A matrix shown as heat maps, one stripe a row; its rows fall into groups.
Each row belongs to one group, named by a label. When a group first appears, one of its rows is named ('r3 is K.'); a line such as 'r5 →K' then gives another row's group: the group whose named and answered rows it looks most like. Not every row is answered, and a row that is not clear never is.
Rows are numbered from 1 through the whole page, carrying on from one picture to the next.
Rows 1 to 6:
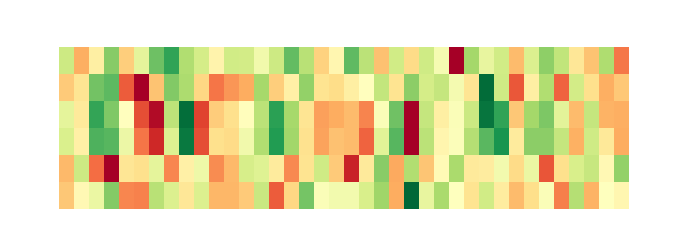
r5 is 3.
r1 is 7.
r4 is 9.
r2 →9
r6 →9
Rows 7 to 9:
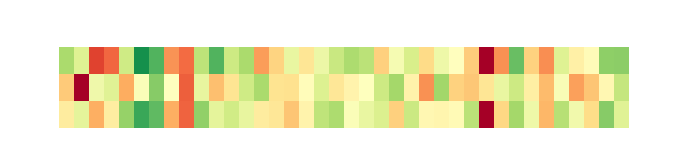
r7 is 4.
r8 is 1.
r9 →4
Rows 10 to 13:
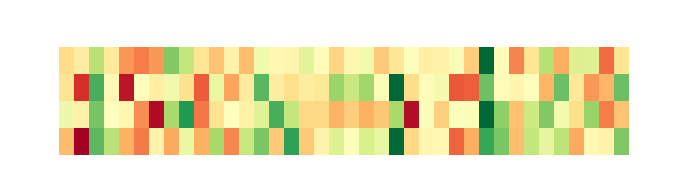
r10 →9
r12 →9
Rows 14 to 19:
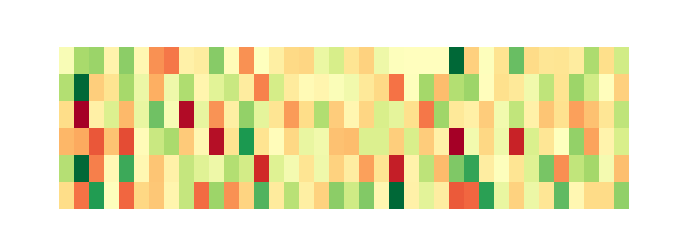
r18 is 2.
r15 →2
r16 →1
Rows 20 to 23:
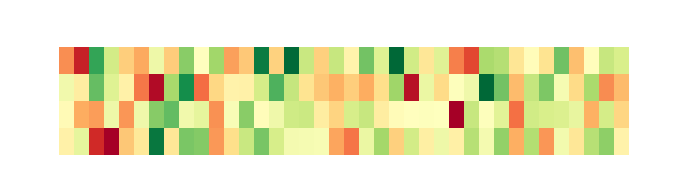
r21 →9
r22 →7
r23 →3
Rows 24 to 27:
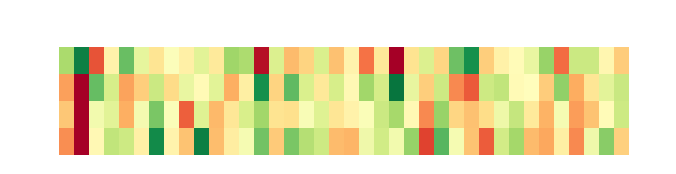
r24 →2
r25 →1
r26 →1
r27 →1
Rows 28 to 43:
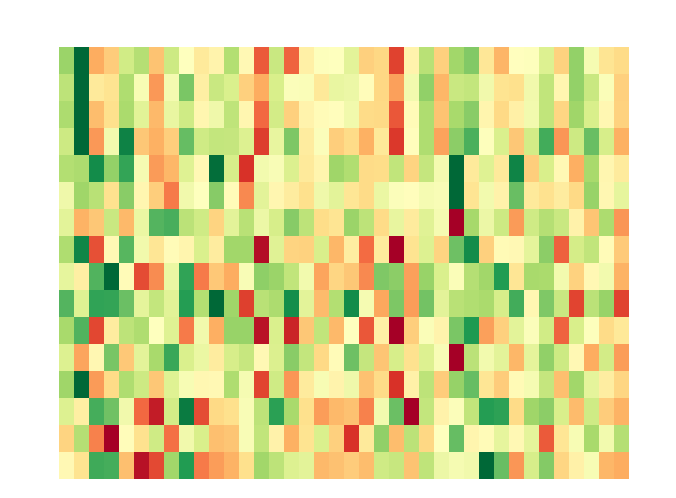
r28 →2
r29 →2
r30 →2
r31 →2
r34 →7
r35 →2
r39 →7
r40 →2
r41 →9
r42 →3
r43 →9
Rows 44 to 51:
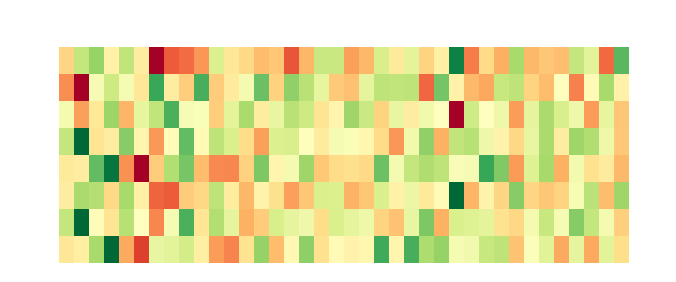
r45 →1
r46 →7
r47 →2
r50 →2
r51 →9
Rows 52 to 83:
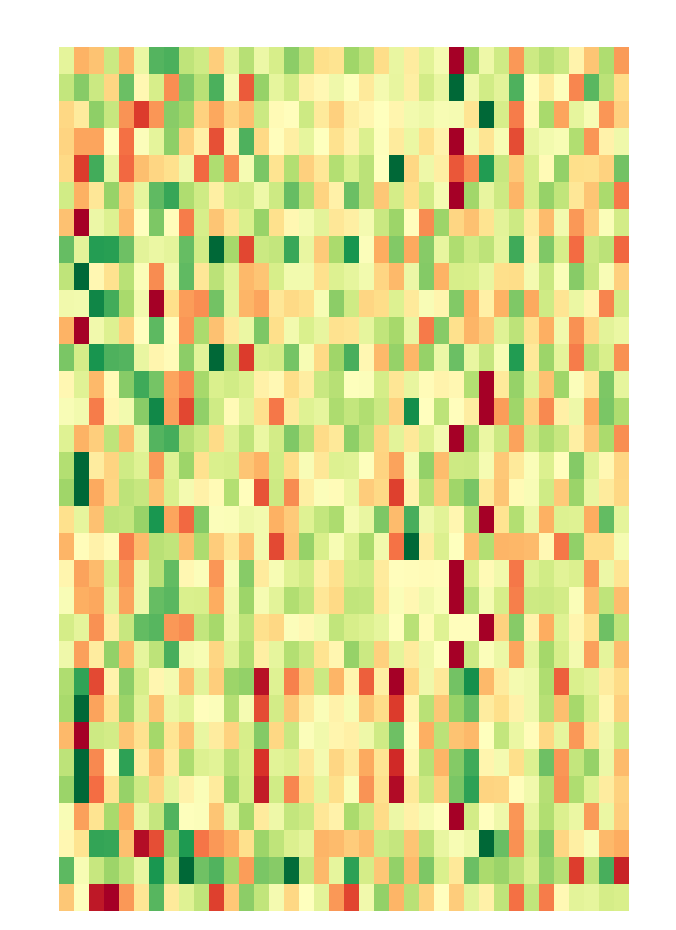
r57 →7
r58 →1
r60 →2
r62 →1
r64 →4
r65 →4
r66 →7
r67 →2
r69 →4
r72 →7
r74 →7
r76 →2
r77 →1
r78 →2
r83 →3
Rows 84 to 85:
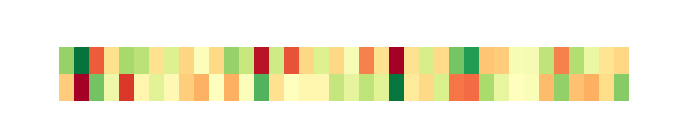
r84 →2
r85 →1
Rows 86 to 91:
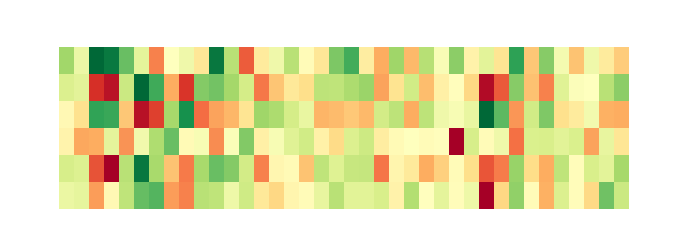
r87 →4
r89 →7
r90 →4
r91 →4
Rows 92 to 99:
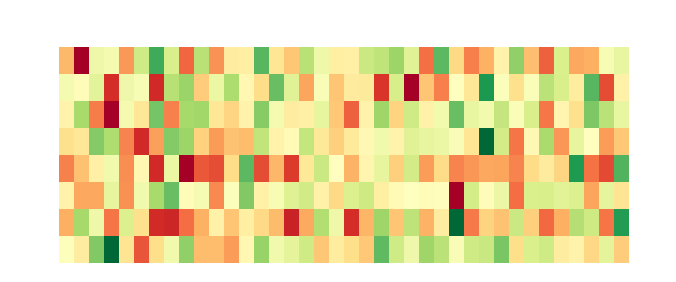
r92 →1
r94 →3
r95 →9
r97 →7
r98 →3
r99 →9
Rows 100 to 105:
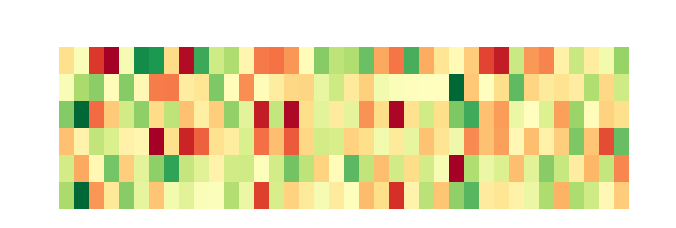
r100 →4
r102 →2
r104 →7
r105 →2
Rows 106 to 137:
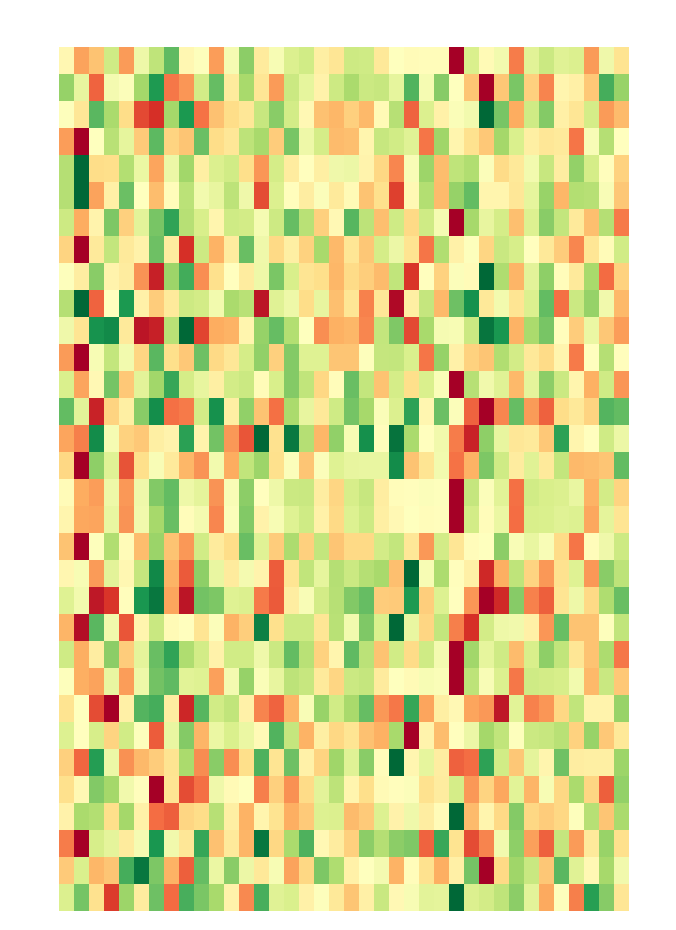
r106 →7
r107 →4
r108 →9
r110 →2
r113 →1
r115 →2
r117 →1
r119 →4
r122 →7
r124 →1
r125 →4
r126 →4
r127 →1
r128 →7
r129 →7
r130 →4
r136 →4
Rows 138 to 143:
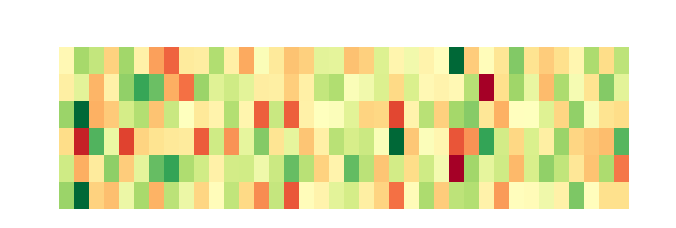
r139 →4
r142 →7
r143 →2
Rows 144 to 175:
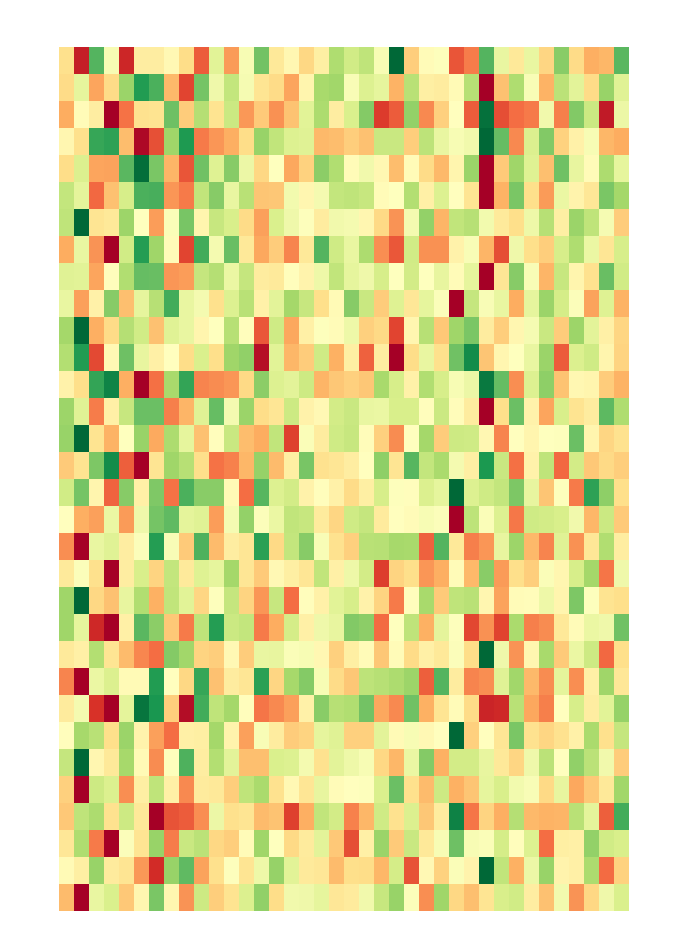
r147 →9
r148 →4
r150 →2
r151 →4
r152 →4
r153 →7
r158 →2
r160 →3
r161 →7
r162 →1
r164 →2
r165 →4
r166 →9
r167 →1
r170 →2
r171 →1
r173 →3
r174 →9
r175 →1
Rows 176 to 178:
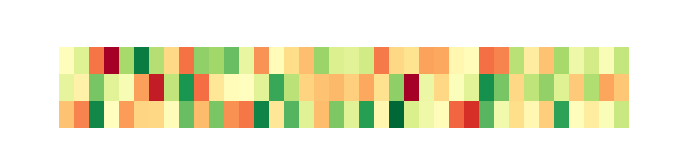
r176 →4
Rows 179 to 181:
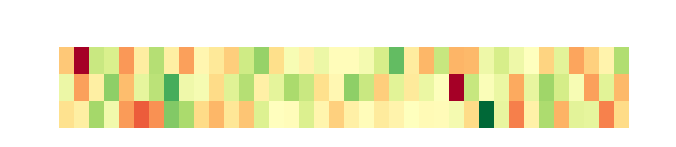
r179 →1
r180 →7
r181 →9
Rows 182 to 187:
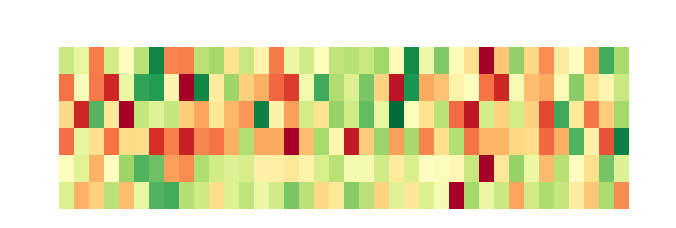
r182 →4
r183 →4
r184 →1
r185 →3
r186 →4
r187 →7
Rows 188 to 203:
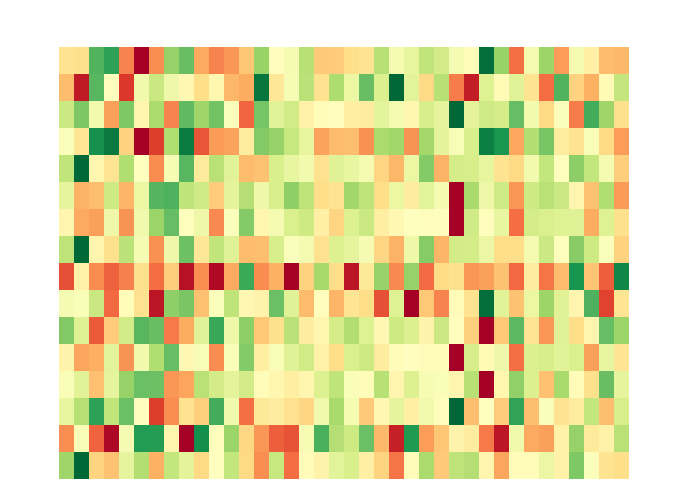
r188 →9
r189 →1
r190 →3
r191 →9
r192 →2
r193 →7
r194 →7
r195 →2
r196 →3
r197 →9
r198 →4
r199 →7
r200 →4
